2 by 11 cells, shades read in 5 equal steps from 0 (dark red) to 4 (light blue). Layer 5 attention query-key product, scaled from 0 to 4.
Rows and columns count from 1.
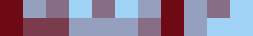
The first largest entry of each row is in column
4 10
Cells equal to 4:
5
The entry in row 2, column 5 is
3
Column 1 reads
0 0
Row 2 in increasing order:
0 0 1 1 2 3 3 3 3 4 4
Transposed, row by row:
0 0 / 3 1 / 2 1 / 4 3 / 2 3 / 4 3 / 3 2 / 0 0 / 3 3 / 2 4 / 4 4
